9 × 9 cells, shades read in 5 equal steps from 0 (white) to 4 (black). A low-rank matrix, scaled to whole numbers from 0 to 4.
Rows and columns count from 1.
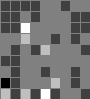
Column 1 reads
3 3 3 2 2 3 2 4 1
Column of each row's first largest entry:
1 1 1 6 2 1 2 1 2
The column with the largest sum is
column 2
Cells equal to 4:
1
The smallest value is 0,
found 2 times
